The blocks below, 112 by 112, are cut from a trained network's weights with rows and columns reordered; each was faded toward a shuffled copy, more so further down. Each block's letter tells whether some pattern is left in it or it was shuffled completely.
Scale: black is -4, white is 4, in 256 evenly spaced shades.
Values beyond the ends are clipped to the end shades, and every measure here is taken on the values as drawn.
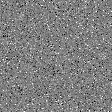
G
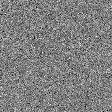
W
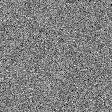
G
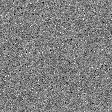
G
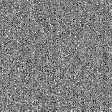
W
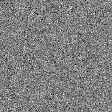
W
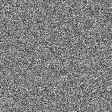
W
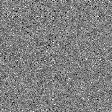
W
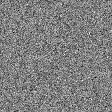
G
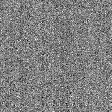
W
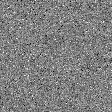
G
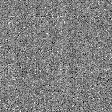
W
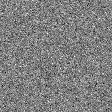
G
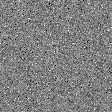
G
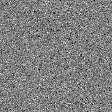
W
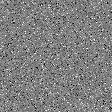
G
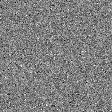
W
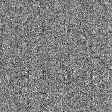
W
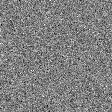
G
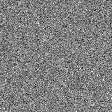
W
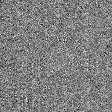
W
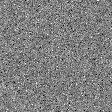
G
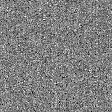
W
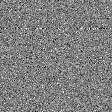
W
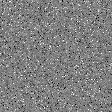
G
